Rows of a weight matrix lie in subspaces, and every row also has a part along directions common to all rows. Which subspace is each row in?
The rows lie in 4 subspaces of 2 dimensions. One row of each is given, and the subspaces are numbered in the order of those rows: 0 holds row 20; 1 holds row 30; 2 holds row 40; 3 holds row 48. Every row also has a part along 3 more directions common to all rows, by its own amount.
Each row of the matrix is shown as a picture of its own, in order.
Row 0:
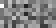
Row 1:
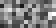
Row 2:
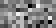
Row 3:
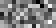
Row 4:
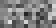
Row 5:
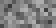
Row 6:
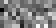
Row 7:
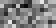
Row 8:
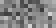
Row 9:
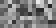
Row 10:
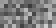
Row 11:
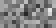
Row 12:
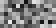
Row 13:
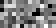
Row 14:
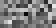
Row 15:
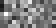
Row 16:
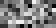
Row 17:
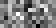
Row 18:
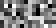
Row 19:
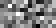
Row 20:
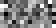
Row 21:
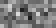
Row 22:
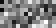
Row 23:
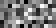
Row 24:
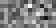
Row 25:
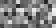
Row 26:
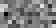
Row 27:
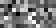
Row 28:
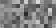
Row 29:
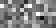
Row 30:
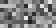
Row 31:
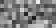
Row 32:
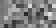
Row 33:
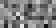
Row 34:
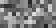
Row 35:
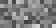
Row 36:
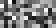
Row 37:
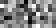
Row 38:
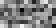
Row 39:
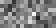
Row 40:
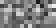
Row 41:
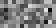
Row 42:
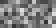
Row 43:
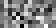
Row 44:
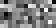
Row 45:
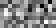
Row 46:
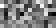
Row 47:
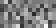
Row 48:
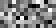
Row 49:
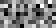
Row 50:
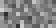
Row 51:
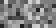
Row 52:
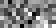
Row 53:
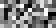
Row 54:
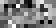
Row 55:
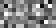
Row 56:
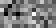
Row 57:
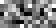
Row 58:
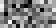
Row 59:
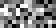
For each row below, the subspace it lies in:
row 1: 2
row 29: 1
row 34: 1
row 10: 0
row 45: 3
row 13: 1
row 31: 3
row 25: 2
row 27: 1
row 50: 0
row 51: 1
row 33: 3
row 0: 3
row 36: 3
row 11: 3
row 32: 2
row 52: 0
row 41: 3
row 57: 2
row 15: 0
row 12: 0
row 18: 3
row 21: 1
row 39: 1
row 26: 0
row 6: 0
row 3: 3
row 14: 2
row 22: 3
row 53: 2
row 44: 1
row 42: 2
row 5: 1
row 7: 0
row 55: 3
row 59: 0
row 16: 2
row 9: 2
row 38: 2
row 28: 3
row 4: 2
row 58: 0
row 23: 3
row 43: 3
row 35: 3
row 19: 1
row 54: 0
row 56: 1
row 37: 1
